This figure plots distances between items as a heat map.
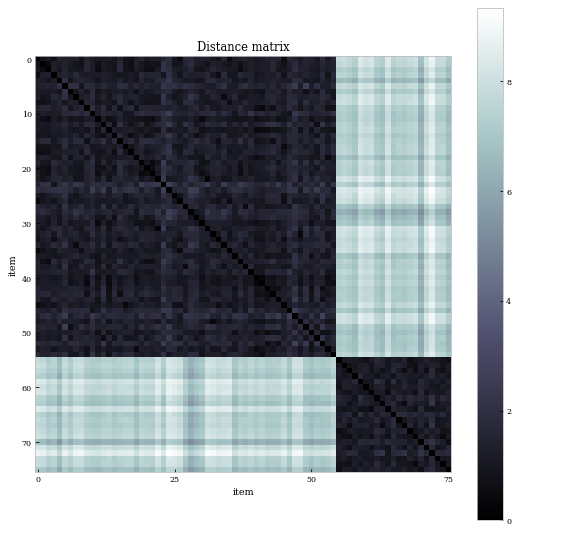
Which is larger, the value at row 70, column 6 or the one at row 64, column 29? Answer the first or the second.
the second
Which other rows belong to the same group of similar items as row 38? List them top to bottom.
0, 1, 2, 3, 4, 5, 6, 7, 8, 9, 10, 11, 12, 13, 14, 15, 16, 17, 18, 19, 20, 21, 22, 23, 24, 25, 26, 27, 28, 29, 30, 31, 32, 33, 34, 35, 36, 37, 39, 40, 41, 42, 43, 44, 45, 46, 47, 48, 49, 50, 51, 52, 53, 54
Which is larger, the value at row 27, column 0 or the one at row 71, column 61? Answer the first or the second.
the first
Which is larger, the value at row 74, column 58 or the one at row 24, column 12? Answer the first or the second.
the second
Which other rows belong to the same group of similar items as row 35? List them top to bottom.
0, 1, 2, 3, 4, 5, 6, 7, 8, 9, 10, 11, 12, 13, 14, 15, 16, 17, 18, 19, 20, 21, 22, 23, 24, 25, 26, 27, 28, 29, 30, 31, 32, 33, 34, 36, 37, 38, 39, 40, 41, 42, 43, 44, 45, 46, 47, 48, 49, 50, 51, 52, 53, 54
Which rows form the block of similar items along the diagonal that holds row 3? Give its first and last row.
0 to 54
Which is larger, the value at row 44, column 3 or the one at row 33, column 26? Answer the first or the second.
the first
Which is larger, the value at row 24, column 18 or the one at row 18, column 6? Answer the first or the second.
the first
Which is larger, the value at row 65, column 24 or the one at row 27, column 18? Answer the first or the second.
the first
